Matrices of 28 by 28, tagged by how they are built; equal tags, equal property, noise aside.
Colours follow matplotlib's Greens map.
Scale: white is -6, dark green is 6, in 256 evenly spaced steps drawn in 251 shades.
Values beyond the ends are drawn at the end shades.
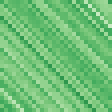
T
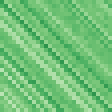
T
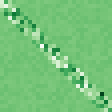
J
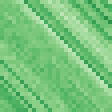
T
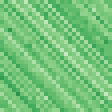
T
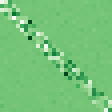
J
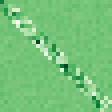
J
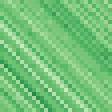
T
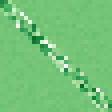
J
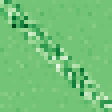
J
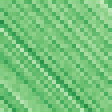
T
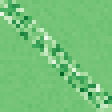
J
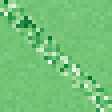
J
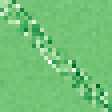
J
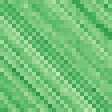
T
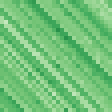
T
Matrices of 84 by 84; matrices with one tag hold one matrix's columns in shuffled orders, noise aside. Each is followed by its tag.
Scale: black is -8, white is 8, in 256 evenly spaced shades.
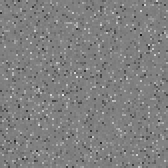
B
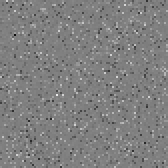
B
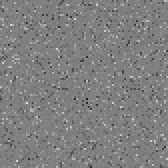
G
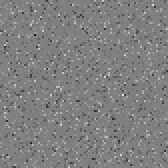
B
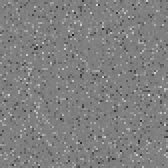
B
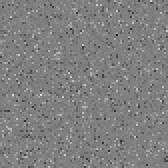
B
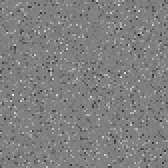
B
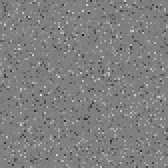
B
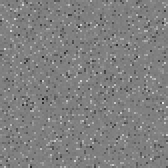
G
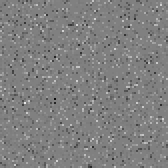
G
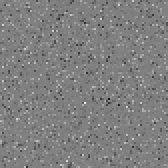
G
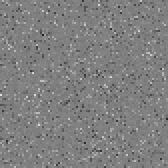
B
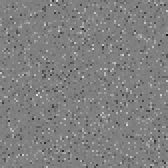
B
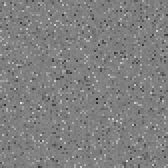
G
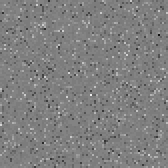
B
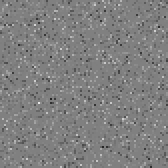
G
